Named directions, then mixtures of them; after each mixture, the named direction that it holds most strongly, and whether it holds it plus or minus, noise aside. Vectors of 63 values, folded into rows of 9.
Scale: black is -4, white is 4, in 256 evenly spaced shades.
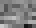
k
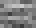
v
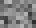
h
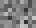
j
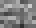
v, plus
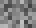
j, plus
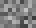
j, minus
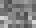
h, minus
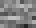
v, plus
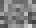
k, minus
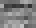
v, minus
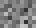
j, plus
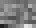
k, minus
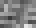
k, minus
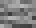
v, plus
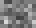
h, minus
